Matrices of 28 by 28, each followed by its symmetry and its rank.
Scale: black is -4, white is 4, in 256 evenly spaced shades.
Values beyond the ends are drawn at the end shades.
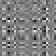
neither, rank two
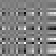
neither, rank one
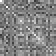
symmetric, rank five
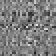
neither, rank five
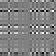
neither, rank one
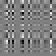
neither, rank one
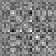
symmetric, rank three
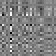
neither, rank two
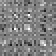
symmetric, rank three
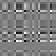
neither, rank one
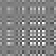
symmetric, rank one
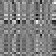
neither, rank two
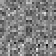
neither, rank five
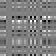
neither, rank one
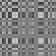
symmetric, rank one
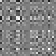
symmetric, rank three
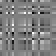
symmetric, rank one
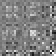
symmetric, rank three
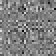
neither, rank five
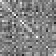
symmetric, rank five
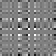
symmetric, rank one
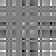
symmetric, rank one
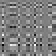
neither, rank two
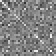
symmetric, rank five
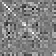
symmetric, rank five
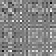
symmetric, rank three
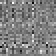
neither, rank five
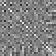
symmetric, rank five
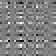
neither, rank two
